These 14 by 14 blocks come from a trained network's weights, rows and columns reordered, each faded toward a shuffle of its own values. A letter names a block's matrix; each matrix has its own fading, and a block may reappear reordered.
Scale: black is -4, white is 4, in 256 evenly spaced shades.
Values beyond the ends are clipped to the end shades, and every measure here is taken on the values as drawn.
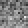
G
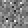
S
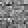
G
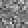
S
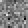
S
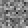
G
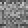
G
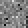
S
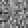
S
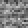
G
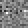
S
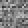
G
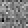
G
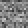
G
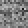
G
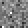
S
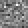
S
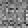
G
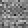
G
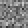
G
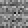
G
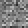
G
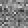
G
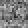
G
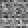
G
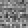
G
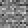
G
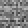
G
